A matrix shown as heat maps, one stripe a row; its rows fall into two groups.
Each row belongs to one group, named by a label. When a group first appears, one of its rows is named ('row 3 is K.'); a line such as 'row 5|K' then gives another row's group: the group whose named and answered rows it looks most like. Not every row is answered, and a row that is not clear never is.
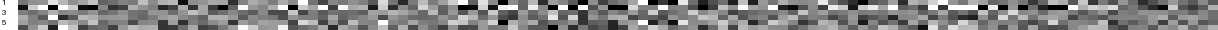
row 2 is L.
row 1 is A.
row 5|A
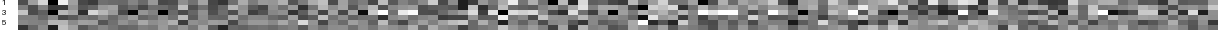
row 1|L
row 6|L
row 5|A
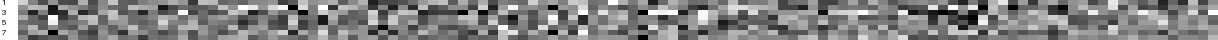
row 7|L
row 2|L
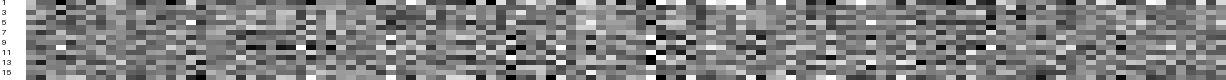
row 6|L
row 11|A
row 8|A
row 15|L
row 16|A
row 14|A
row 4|L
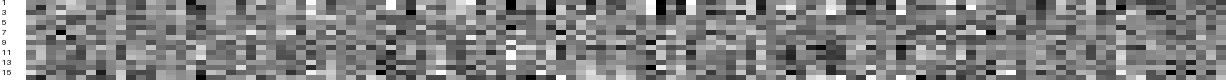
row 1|A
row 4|L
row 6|A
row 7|L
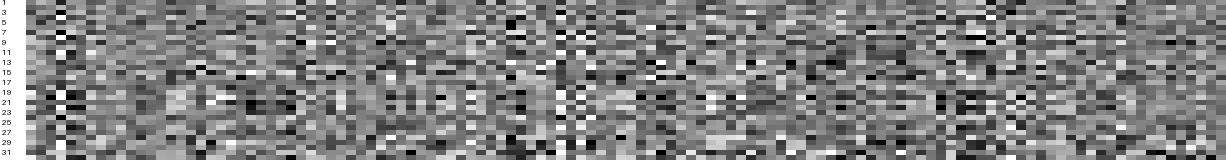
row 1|L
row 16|A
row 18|L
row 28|A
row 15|L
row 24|L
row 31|A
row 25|L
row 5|A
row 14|L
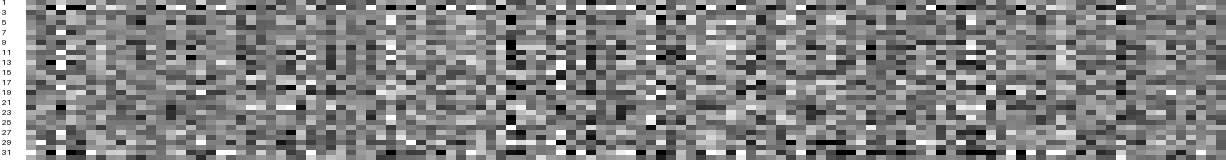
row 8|A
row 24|A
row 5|A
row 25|A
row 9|A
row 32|L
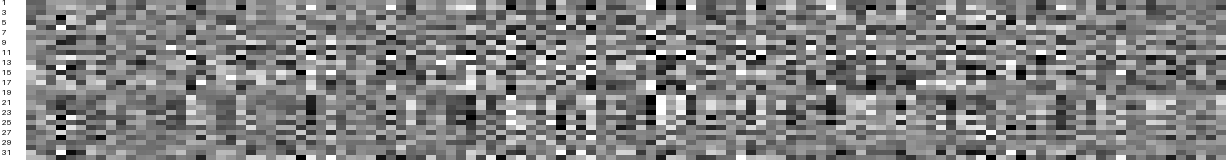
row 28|L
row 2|A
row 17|A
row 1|A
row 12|A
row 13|L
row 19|A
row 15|L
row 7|A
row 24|L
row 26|L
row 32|L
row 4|L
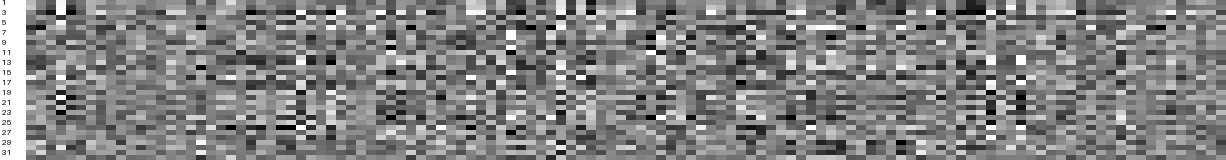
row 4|L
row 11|A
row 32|A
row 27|A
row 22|L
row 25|L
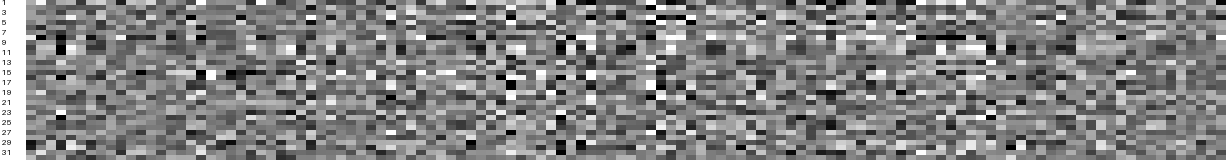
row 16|L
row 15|L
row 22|A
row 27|A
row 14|A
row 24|L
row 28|L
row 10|L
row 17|A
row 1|A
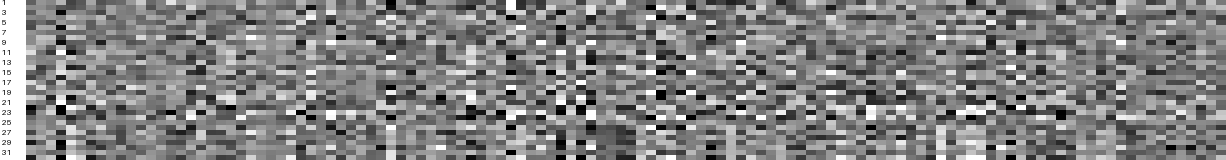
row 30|L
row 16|L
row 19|A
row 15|A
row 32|L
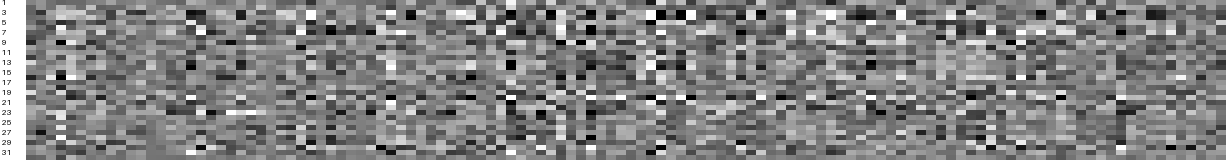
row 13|A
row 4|A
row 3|A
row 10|L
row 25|A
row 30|L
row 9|L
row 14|A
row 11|A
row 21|A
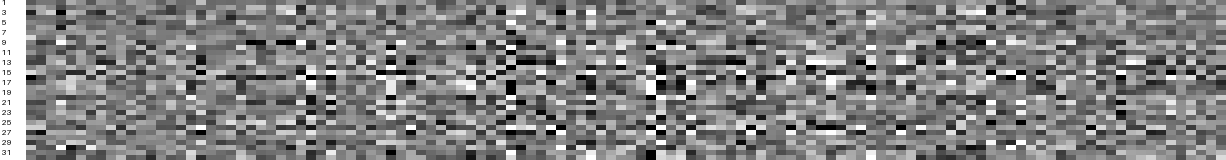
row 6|L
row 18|A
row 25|L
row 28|A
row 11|A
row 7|A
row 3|L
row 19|A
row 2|L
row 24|A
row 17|A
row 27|A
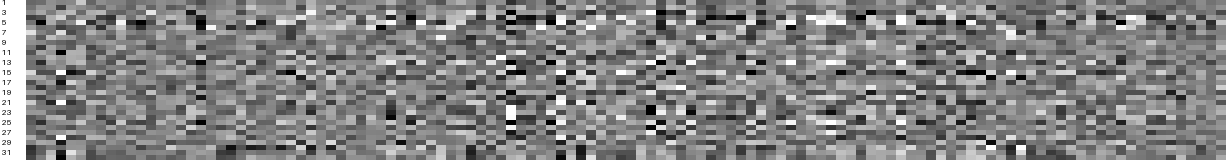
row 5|A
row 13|A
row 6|L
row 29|L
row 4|A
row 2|L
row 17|L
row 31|L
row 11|L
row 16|L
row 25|A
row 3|A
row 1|A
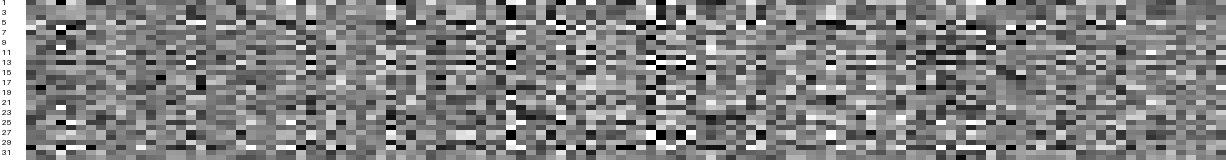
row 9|L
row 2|A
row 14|A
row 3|A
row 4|A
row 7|L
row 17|L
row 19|A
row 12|A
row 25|L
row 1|L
